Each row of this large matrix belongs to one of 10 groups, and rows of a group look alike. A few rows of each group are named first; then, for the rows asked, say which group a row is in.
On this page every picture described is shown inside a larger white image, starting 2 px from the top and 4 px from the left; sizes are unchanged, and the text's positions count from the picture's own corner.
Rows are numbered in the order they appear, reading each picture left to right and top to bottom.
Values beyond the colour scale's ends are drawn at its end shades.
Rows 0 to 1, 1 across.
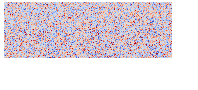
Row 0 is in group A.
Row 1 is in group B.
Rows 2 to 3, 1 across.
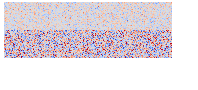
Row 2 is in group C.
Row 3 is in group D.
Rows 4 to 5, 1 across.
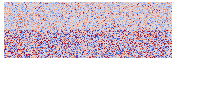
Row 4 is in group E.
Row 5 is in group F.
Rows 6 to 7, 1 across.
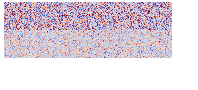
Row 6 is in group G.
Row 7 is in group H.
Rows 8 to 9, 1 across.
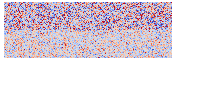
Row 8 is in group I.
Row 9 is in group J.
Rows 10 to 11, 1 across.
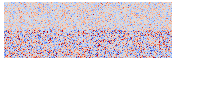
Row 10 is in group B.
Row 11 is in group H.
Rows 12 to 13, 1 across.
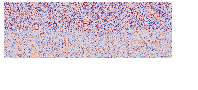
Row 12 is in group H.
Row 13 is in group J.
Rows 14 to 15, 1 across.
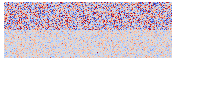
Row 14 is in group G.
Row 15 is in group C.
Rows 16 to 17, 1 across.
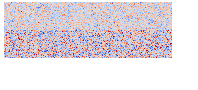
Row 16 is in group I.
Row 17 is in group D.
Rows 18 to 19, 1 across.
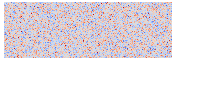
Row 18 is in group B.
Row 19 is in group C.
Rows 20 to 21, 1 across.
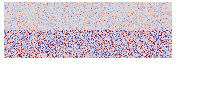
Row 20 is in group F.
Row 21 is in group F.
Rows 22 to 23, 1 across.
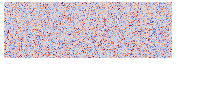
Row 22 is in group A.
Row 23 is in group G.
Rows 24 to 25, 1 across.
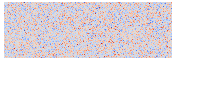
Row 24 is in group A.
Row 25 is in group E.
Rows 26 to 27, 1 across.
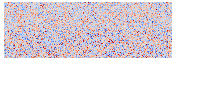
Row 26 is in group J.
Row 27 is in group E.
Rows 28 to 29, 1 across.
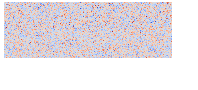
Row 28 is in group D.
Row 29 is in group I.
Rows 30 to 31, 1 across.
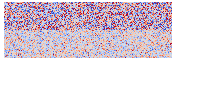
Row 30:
E
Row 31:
D
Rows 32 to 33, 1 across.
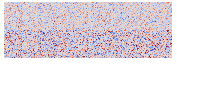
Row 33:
D
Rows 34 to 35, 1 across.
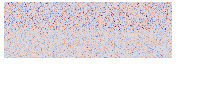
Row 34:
E
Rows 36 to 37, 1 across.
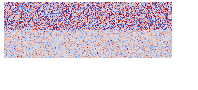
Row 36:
E
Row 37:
C
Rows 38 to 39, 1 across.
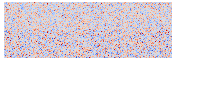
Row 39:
H
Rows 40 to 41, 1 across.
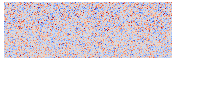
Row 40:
F
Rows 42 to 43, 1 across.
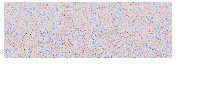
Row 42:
A
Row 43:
J
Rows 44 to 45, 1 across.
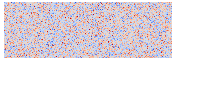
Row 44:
B
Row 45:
F
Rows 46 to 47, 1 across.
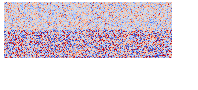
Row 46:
H
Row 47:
I
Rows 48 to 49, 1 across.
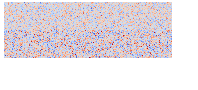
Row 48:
E
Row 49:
B
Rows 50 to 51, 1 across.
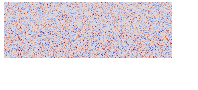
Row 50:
G
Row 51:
D
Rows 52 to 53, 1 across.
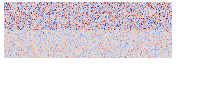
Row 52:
H
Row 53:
D
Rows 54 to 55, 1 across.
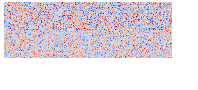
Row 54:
A
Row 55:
D
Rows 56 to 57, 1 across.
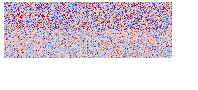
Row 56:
I
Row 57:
C
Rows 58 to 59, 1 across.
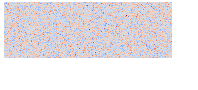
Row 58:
H
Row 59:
B
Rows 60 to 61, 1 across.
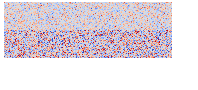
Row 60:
F
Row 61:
J
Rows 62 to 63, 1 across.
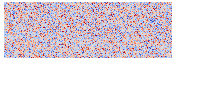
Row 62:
B
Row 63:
J
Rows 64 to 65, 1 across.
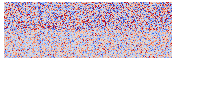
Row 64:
D
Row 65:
D
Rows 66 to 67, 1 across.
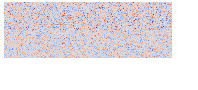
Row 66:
A
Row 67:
I
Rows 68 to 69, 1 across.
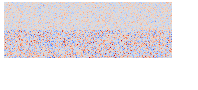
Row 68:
D
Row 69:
B
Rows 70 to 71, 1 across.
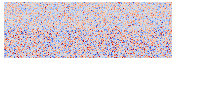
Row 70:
A
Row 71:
C
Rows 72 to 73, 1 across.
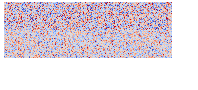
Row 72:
E
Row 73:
J
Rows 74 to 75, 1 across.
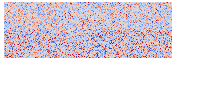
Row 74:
J
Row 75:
H
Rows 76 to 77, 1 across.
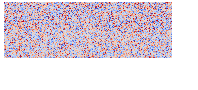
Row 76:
F
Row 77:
G
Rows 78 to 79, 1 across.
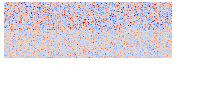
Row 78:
B
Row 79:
B
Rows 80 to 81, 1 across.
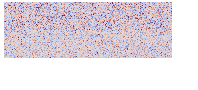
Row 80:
I
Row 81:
C
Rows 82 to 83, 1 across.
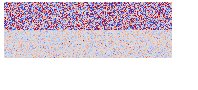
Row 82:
H
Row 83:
E
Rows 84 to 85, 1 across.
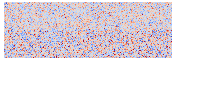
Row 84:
H
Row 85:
E
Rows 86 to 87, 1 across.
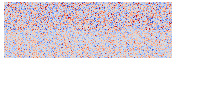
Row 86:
A
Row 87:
J
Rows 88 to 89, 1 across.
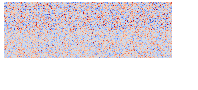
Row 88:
C
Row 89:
F
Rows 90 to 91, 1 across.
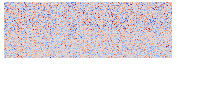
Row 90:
C
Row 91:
C
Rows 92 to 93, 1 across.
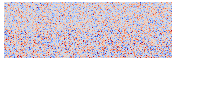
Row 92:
I
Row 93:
C
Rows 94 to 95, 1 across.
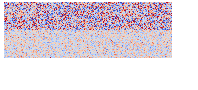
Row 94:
F
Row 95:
C
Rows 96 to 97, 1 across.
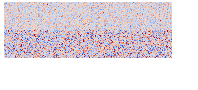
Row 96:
H
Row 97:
E
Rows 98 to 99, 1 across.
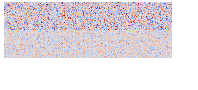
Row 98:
A
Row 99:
E
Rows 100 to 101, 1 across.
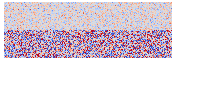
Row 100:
C
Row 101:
E
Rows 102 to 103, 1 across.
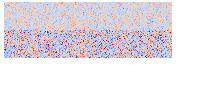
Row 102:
A
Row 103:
F
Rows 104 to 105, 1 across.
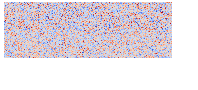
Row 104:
F
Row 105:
J
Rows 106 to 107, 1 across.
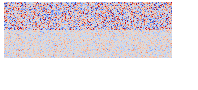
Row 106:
C
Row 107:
D
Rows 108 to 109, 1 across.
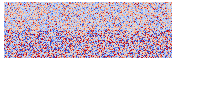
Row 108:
F
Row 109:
E
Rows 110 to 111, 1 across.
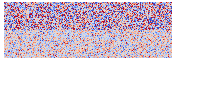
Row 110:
I
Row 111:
D
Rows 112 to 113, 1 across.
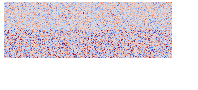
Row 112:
C
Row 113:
G
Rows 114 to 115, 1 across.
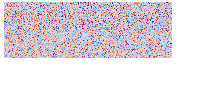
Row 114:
J
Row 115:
D
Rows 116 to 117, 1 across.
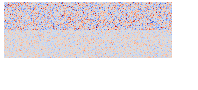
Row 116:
A
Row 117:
B
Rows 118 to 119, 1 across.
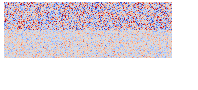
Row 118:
F
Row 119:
E
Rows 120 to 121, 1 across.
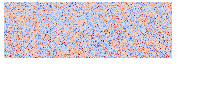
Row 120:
C
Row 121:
H
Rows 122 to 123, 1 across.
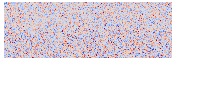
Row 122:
H
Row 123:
A
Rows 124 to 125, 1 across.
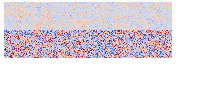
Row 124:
I
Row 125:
H
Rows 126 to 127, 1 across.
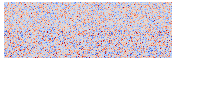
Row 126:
B
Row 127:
H
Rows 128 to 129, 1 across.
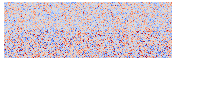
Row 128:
C
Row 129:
E
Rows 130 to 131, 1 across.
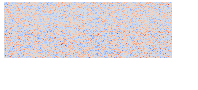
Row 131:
H
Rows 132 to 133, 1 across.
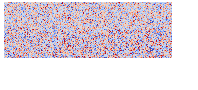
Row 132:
A
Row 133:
A
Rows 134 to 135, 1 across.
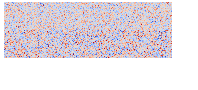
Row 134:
D
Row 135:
F
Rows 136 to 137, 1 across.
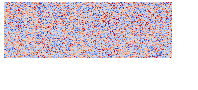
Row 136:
D
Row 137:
I
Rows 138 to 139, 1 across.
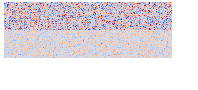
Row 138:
G
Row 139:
E
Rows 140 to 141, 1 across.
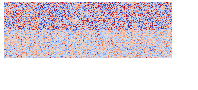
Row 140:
J
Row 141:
C
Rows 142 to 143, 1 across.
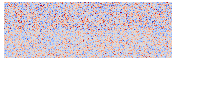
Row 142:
J
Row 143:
E
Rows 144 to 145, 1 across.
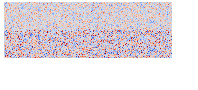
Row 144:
H
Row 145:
H
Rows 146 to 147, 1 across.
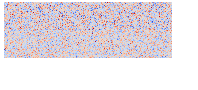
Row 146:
G
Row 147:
F
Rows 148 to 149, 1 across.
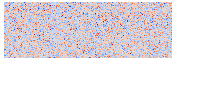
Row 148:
C
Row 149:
B
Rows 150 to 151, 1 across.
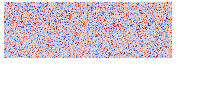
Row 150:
E
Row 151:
F
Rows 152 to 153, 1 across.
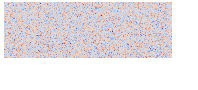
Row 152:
F
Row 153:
I
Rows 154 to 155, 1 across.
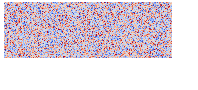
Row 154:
G
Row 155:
F
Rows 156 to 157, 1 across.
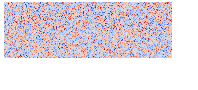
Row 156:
E
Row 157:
G
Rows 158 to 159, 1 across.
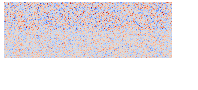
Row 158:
F
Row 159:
I
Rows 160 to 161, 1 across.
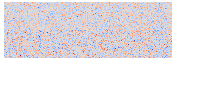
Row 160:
F
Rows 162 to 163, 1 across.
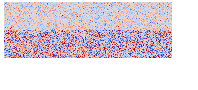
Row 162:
H
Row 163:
A
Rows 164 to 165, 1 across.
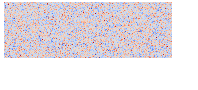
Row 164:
F
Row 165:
G
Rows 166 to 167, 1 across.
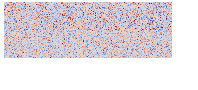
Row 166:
A
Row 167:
C
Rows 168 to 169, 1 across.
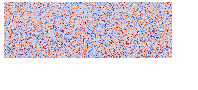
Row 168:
D
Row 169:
E
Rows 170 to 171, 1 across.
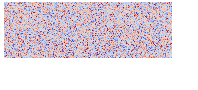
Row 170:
B
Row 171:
D
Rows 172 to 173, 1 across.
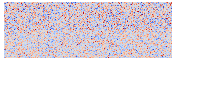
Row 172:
C
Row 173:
F
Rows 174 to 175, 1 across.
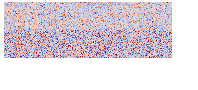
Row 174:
J
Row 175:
A
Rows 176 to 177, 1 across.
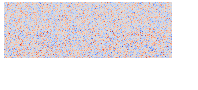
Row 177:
I
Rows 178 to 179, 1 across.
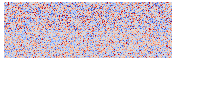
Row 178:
G
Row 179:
E
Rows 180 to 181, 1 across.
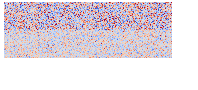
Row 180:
F
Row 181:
F
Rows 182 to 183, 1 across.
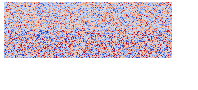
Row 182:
D
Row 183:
E
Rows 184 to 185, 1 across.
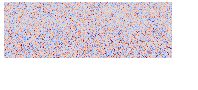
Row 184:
B
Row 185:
E
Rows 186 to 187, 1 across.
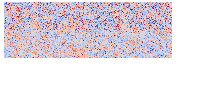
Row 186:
H
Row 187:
A
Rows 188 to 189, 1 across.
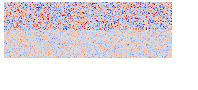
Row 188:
I
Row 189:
G
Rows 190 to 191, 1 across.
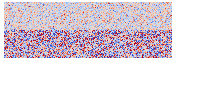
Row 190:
D
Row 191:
B
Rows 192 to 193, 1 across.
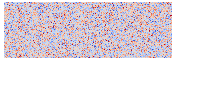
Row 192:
D
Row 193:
G
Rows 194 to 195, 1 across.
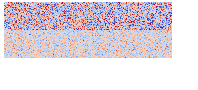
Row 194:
A
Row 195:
D
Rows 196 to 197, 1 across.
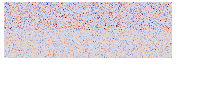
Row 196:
H
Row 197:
D
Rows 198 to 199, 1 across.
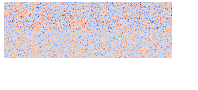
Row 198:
I
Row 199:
D
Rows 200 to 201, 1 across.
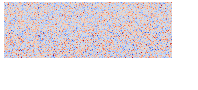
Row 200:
F
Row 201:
D
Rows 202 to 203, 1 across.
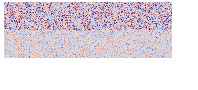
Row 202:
G
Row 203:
J
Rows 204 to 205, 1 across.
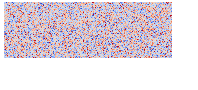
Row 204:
D
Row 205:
C
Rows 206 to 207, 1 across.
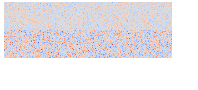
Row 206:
C
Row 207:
B
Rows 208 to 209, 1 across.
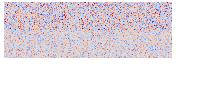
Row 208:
J
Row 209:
D
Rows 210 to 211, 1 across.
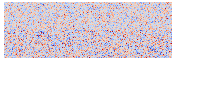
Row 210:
D
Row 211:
I
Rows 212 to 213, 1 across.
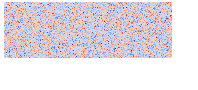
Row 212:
D
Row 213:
G
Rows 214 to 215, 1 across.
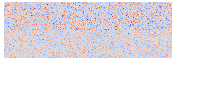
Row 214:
A
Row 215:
B
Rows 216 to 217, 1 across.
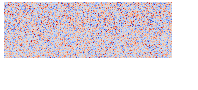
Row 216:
A
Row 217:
B
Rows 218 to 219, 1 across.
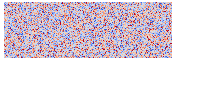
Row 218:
A
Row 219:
D
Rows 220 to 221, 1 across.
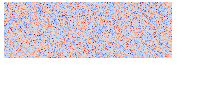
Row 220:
G
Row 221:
B
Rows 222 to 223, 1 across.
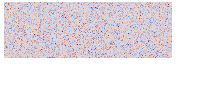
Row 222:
H
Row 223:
B
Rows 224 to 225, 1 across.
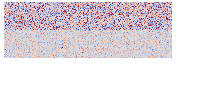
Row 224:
E
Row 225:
J
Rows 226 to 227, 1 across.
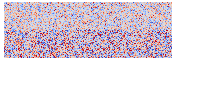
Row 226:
H
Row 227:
J
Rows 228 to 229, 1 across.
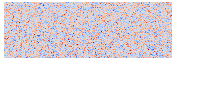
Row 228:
D
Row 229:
B
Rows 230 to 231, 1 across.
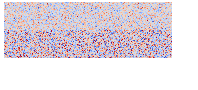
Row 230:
F
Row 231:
G
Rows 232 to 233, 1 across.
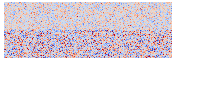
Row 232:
B
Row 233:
I
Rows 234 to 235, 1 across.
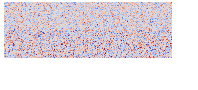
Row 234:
C
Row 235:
D
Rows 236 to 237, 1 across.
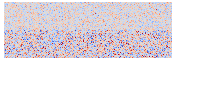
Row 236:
J
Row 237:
E
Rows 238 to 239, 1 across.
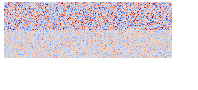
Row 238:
A
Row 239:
E
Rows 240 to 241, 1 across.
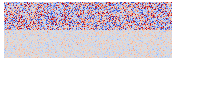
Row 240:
F
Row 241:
F
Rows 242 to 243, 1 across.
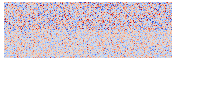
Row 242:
J
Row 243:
C
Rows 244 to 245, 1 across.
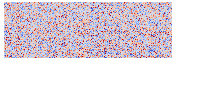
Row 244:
H
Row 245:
H
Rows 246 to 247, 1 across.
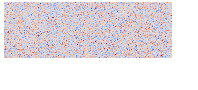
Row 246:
F
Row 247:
F
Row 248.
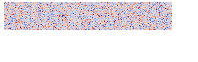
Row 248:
G
